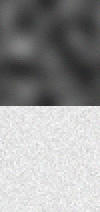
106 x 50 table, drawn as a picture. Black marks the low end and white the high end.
It is made of 2 by 1 panels. Panel 1,1: low, smooth. Panel 2,1: very high, fine-grained, faint in contrast.
